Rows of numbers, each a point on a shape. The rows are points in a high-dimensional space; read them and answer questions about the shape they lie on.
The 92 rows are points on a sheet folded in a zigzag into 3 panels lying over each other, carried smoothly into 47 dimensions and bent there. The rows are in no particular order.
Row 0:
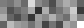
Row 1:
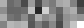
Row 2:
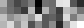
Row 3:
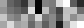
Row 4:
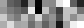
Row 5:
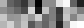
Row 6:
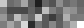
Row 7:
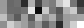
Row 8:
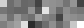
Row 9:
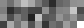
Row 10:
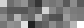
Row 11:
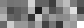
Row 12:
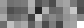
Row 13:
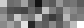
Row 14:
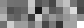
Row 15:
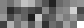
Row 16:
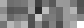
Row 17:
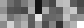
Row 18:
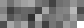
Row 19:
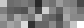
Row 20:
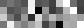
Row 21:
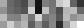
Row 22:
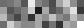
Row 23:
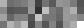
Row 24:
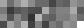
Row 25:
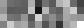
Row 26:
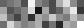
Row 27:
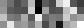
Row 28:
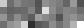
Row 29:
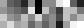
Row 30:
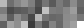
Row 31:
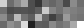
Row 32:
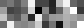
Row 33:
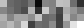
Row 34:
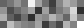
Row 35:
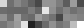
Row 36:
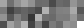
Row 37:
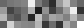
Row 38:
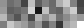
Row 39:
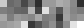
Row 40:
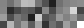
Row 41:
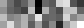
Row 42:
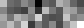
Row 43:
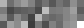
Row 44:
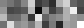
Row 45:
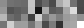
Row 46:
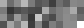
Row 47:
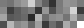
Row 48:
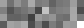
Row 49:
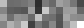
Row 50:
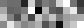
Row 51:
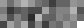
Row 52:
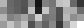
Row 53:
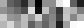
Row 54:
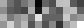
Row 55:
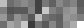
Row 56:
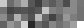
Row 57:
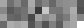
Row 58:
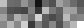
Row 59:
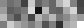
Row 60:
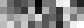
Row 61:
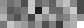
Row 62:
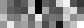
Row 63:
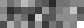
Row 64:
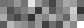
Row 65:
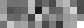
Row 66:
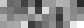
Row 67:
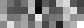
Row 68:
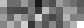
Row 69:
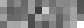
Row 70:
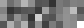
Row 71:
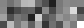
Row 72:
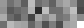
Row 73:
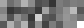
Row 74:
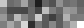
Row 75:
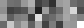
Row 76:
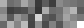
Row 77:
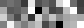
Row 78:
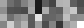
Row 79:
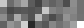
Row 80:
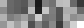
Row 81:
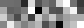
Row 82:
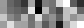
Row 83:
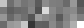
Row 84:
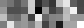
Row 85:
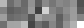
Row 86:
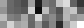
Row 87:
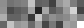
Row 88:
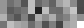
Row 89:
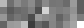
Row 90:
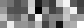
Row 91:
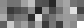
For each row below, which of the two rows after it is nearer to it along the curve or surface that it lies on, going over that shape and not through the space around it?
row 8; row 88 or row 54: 88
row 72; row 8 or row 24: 8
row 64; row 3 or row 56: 3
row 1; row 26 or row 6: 26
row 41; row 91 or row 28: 91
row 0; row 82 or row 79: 82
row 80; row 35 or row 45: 45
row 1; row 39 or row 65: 39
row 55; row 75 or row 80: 80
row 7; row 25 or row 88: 88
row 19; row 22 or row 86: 86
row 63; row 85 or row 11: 11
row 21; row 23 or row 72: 23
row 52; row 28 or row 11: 11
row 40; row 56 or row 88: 56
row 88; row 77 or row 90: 77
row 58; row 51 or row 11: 51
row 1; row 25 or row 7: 7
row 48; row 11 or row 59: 59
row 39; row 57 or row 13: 57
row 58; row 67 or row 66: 67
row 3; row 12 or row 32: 12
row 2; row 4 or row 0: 4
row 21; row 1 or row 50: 50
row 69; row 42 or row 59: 59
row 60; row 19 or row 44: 44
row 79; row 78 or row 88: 78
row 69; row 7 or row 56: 7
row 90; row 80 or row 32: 32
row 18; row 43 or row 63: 43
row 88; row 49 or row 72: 72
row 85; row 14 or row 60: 14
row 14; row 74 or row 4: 4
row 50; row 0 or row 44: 0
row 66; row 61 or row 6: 61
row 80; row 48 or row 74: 74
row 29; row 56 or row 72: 72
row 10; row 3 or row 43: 43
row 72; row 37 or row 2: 37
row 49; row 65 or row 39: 65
